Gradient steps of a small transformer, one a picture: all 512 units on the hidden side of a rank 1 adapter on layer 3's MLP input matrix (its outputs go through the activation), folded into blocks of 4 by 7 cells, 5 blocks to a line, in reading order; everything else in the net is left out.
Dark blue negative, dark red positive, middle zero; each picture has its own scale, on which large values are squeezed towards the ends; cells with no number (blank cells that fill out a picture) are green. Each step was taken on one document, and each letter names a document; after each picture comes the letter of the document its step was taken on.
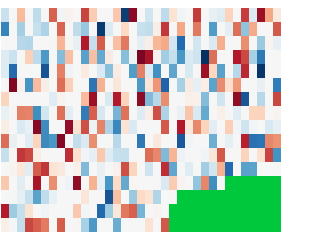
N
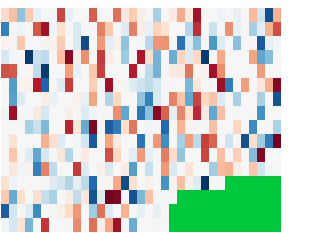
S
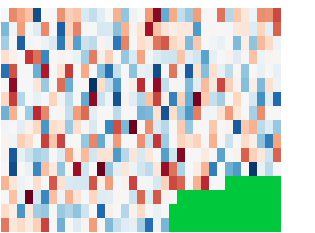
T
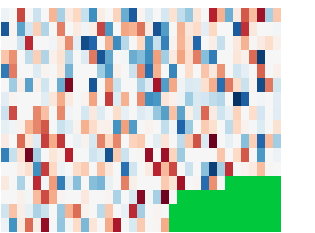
N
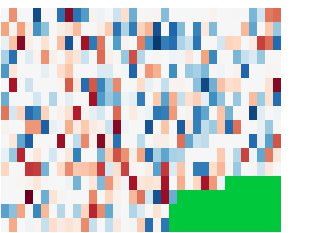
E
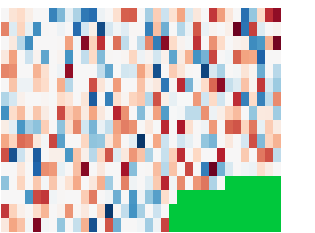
N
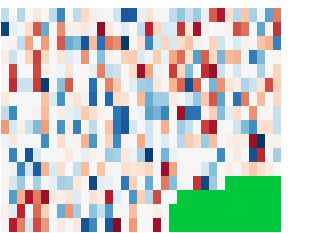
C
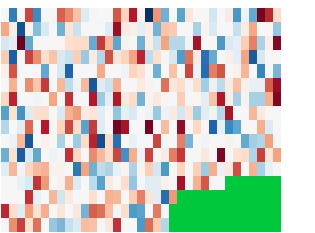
E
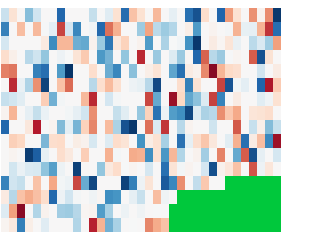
S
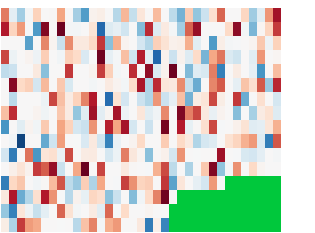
C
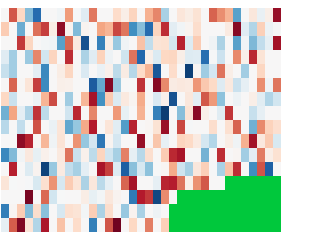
T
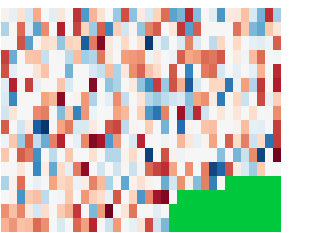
C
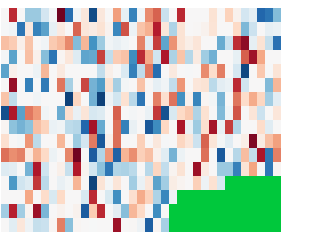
E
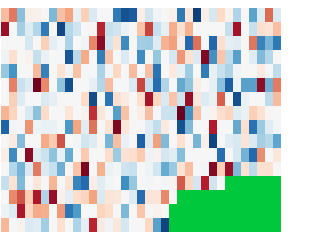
S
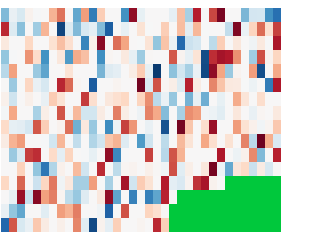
C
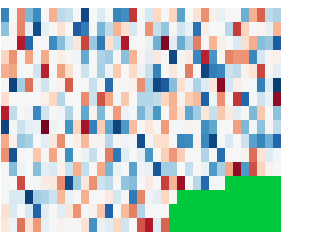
N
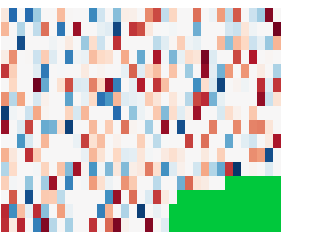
T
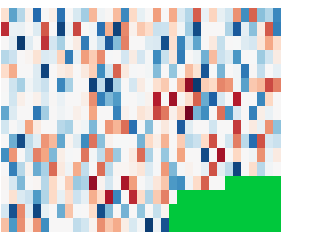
T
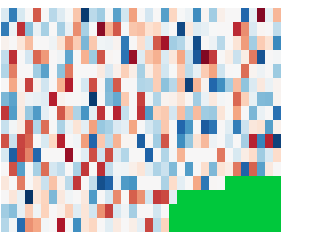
N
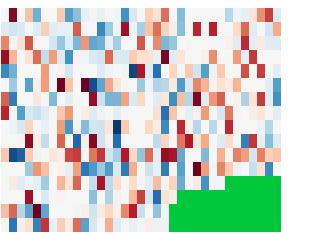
E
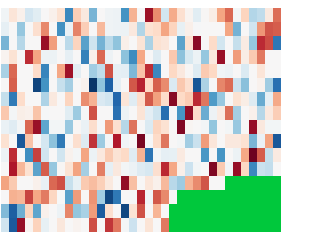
T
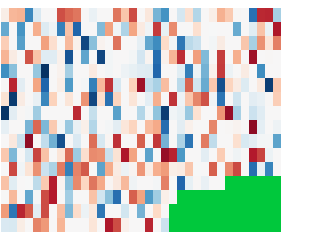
T
